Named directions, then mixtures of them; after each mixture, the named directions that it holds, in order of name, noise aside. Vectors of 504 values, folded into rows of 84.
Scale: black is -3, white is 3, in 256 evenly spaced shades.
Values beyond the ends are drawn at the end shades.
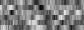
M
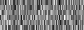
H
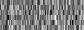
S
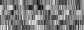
H, M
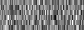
S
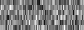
H, M, S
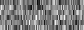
H, M, S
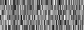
H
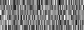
H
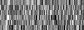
S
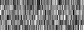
H, M, S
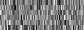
H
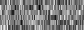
H, M, S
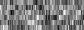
M, S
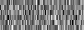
S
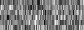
H, M, S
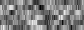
M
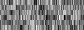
H, M, S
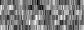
H, M, S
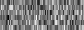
M, S
